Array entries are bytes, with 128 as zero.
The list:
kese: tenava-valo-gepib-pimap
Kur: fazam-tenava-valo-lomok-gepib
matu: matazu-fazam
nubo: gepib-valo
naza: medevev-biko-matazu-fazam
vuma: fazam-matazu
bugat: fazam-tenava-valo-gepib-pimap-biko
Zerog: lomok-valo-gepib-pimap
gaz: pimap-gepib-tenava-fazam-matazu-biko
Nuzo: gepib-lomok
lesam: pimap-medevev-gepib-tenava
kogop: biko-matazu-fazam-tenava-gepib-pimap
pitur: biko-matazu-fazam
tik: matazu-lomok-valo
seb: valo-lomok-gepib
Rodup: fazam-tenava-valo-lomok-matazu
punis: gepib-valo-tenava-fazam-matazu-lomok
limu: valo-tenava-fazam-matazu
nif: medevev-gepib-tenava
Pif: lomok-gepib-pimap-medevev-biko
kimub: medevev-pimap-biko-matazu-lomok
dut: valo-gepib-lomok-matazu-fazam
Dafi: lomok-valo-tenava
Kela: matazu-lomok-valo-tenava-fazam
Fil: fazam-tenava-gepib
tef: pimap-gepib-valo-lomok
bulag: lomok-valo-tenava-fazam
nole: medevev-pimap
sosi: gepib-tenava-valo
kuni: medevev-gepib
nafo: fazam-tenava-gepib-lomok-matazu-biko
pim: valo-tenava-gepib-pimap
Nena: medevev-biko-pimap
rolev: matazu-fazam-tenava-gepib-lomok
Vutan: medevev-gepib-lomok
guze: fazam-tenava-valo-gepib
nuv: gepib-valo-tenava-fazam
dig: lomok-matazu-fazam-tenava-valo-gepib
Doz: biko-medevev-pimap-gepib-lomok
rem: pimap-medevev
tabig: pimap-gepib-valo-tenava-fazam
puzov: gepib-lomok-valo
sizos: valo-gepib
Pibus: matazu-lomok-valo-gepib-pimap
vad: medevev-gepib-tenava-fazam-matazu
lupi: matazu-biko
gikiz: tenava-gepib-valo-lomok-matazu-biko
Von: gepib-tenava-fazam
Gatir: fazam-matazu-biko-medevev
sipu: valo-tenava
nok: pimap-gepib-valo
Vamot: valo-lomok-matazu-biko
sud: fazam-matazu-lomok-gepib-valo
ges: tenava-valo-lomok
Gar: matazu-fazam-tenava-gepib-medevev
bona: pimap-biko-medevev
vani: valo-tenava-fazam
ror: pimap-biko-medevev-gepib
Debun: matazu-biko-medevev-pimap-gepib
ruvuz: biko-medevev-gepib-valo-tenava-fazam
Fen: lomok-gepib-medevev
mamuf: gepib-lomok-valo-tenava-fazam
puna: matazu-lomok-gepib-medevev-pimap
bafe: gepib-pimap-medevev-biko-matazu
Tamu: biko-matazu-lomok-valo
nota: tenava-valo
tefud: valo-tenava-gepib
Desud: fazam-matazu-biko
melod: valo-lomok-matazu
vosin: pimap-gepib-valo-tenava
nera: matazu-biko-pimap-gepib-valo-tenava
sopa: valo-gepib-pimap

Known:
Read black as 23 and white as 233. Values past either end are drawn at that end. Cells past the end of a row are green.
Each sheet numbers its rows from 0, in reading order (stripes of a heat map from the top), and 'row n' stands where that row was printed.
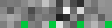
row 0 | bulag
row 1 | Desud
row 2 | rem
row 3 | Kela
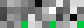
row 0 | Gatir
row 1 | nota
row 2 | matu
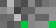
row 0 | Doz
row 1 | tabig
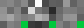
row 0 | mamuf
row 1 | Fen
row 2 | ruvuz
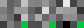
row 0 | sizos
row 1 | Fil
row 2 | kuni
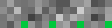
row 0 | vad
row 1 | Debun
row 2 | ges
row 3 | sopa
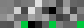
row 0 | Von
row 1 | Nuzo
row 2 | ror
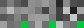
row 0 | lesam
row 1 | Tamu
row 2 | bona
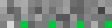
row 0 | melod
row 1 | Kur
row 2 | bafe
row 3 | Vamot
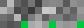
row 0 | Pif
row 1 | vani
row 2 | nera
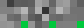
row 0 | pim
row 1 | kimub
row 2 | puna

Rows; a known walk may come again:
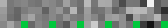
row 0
Pibus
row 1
gikiz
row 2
vad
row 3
tik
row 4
tefud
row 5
Vutan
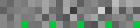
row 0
bugat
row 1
rolev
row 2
kimub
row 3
Von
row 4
sud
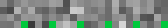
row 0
guze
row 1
seb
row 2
limu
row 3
nafo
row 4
melod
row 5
bafe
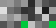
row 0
puzov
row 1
bona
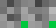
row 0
vosin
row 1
kese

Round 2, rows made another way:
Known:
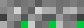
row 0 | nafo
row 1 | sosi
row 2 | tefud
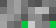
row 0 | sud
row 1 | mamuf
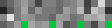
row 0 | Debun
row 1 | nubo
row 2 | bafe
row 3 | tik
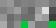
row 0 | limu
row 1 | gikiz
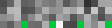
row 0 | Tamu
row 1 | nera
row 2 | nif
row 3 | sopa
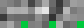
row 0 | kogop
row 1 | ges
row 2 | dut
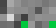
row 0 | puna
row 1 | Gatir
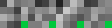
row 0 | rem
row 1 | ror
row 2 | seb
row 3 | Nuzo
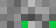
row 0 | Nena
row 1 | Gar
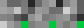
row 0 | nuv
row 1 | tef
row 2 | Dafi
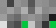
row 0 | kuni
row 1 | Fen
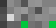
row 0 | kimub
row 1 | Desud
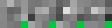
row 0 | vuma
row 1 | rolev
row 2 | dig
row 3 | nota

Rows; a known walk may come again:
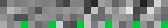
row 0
pim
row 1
Gatir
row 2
Vutan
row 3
sizos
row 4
Kela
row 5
Pibus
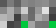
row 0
lesam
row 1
gikiz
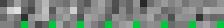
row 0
ges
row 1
Vamot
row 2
punis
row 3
sud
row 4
nok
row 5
tef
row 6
pitur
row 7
kogop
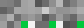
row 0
gaz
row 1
Von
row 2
vad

